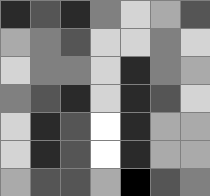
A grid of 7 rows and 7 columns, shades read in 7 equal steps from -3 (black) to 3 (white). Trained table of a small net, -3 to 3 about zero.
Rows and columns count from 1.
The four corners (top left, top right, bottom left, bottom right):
-2 -1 1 0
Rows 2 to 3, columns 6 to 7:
0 2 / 0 1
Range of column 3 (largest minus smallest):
2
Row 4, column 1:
0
